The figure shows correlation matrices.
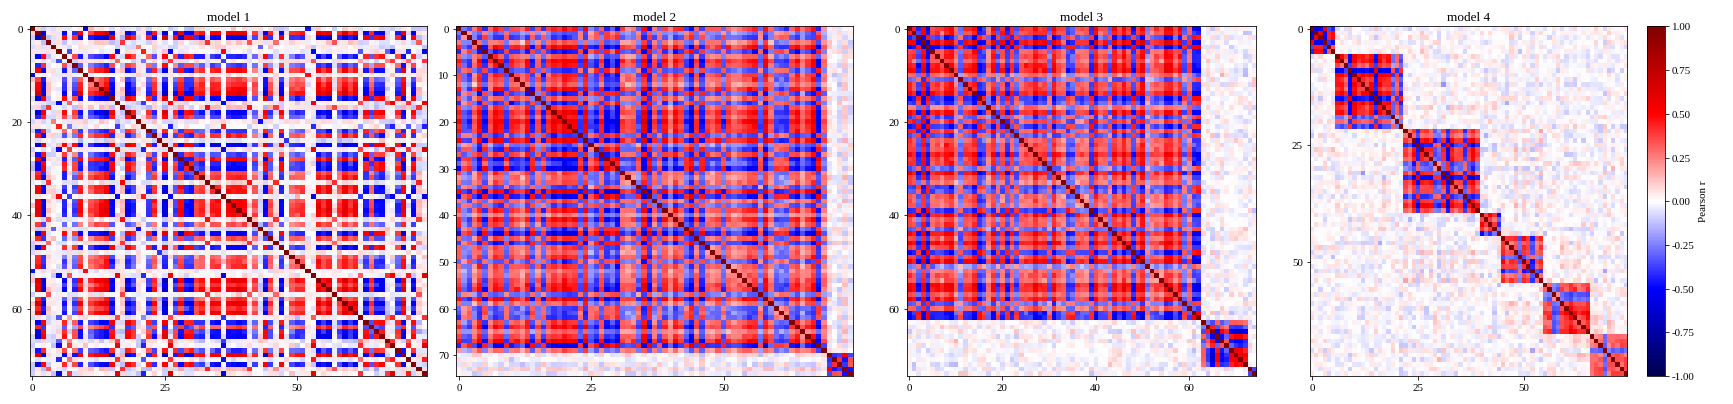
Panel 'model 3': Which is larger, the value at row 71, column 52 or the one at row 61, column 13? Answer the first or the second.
the first
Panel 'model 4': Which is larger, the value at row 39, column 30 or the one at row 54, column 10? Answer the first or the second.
the second
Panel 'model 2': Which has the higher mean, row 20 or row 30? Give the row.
20
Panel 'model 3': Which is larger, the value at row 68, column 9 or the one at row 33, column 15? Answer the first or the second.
the first
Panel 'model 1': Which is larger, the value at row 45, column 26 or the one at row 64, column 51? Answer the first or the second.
the second
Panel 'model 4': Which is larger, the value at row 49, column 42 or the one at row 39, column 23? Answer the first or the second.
the second
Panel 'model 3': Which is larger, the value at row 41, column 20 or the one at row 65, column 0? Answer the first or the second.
the first
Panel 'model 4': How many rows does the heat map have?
75
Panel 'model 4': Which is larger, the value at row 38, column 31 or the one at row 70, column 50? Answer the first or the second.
the first
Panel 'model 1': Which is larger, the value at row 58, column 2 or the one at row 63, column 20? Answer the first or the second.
the second
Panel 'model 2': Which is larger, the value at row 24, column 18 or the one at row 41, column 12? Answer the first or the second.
the first
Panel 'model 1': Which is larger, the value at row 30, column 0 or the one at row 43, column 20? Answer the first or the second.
the first
